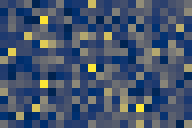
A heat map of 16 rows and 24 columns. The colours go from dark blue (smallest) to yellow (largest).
No overall slope runs across the table. No seam splits the table. The values are skewed, with a long tail toward high values. The grain is fine, like static. Overall the values sit about 30% of the way up the scale.
